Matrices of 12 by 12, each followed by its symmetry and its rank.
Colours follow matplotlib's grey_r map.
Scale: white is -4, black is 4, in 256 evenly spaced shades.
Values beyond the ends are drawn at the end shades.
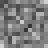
symmetric, full rank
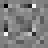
symmetric, rank two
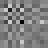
symmetric, rank two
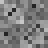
symmetric, full rank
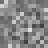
symmetric, full rank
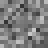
symmetric, full rank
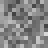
neither, full rank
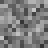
neither, full rank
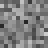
neither, full rank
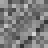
symmetric, full rank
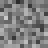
neither, full rank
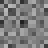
symmetric, rank two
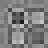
symmetric, rank two
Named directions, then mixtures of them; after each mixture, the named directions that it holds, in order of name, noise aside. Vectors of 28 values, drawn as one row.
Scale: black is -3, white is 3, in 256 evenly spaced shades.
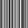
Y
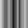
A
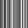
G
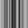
A, Y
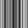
A, G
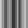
A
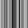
A, Y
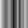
A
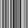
A, Y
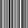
Y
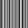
G, Y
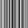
A, Y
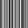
Y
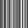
G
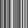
G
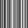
G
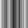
A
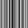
A, Y
